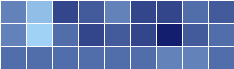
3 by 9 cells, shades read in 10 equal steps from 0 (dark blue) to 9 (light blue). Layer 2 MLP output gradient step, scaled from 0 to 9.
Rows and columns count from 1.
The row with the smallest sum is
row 2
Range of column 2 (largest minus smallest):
5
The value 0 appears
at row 2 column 7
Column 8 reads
4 3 5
